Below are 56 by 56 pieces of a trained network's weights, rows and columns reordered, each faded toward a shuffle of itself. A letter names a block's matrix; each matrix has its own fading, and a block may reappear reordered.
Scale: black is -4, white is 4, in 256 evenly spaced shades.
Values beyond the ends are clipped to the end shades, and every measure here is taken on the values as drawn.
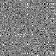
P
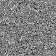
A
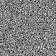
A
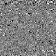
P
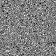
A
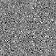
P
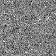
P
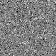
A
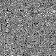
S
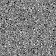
A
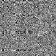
P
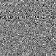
P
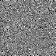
S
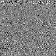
P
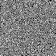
A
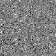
S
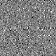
P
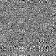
P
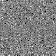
S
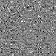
P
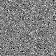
A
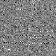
S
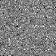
S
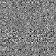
P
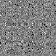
S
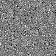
A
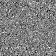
A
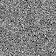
A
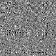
P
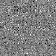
S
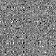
P
